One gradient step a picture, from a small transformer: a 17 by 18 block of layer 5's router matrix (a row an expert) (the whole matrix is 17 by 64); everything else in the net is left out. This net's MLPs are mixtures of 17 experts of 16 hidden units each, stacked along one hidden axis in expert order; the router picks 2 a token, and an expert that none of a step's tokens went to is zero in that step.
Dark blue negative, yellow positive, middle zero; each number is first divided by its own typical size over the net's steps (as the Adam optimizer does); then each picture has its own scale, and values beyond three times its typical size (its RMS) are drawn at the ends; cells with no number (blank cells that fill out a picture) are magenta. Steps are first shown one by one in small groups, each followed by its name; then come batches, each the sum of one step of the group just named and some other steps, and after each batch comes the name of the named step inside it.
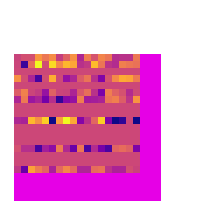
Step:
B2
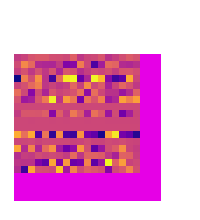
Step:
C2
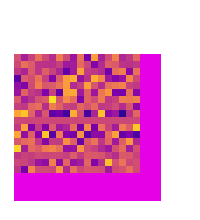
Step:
C2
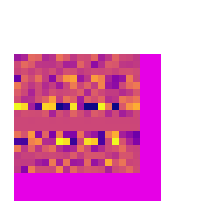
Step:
C2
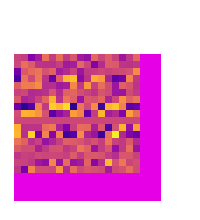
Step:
C2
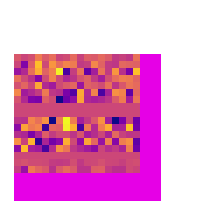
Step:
B2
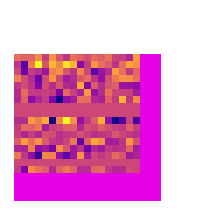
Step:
B2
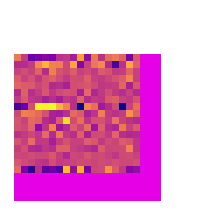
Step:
B2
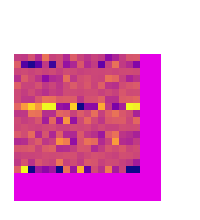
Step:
C2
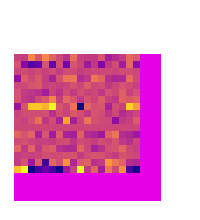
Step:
C2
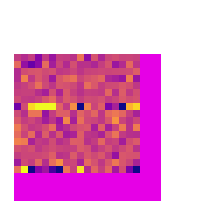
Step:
C2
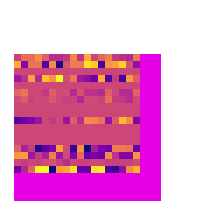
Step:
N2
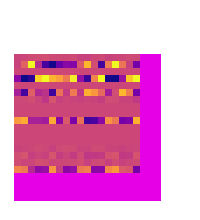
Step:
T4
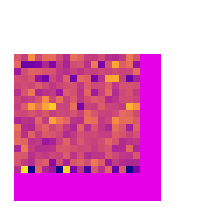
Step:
N2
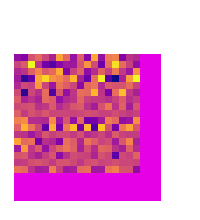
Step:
T4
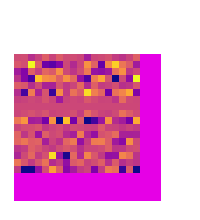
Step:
T4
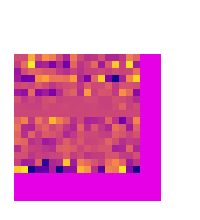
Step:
T4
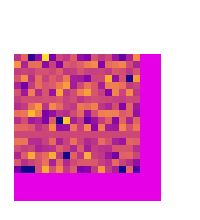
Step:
N2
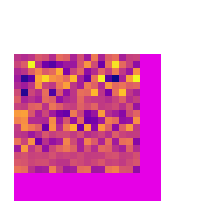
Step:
T4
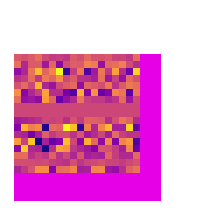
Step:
N2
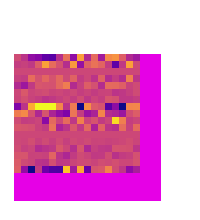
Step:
N2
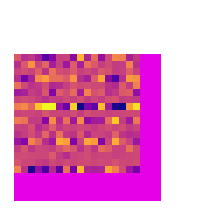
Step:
T4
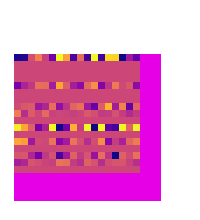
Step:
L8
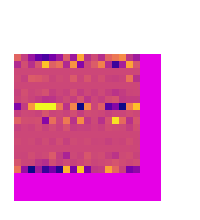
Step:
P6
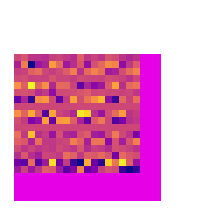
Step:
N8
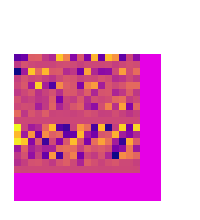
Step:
L8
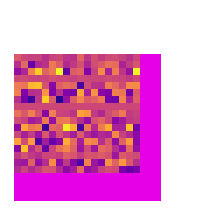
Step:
N8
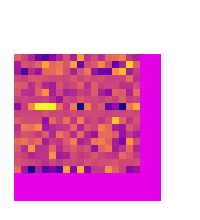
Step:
P6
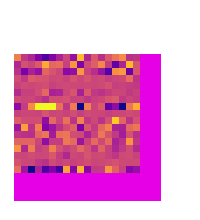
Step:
P6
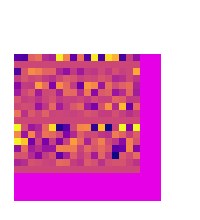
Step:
L8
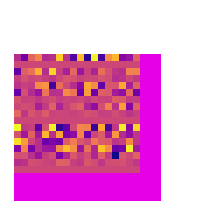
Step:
L8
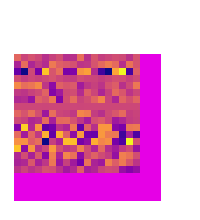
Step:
N8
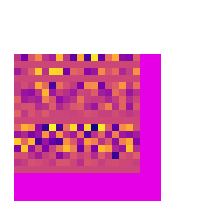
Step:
L8
